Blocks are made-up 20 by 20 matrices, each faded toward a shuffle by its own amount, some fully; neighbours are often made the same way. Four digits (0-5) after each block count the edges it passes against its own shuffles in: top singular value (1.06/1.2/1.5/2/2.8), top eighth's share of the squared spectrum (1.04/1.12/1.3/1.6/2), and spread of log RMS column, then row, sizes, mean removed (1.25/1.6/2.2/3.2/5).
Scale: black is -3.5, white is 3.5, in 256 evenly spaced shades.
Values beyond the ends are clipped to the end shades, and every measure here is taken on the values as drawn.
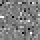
1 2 1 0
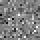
0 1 0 1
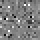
0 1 1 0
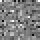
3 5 0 2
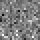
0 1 0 1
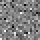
0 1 0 0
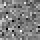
0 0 1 1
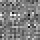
3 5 2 2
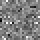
1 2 0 1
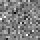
1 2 0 0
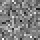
0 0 0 0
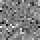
0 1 0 0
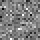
1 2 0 0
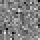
1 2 0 0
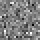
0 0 0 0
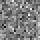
0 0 0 0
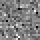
1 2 0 0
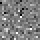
0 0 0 0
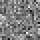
1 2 0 0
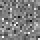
0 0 0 0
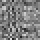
3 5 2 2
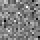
2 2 0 0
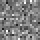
2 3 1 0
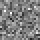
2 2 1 0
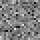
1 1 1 0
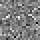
0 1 0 0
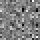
3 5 2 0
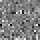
1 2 0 2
